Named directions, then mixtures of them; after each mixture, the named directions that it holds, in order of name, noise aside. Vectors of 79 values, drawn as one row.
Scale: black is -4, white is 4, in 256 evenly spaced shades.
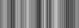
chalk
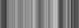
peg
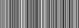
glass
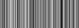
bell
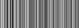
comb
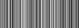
comb, glass, peg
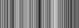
chalk, comb, peg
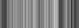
peg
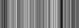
bell, peg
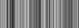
chalk, comb, glass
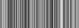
bell, peg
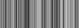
bell, chalk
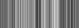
chalk, glass, peg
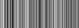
chalk, comb
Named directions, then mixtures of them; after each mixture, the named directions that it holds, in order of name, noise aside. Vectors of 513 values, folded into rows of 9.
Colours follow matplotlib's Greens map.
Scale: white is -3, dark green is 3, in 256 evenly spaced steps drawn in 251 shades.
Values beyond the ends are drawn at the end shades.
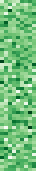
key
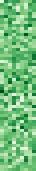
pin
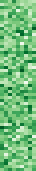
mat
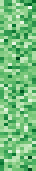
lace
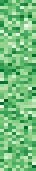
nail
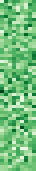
pin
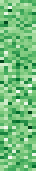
key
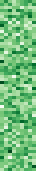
key, nail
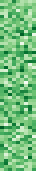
mat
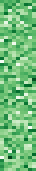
key, lace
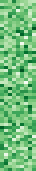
mat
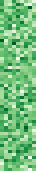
lace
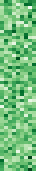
lace, nail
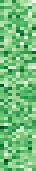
lace, mat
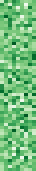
lace, pin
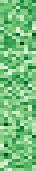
mat, nail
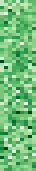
key, mat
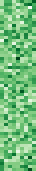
lace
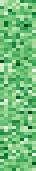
key, nail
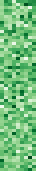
lace, nail
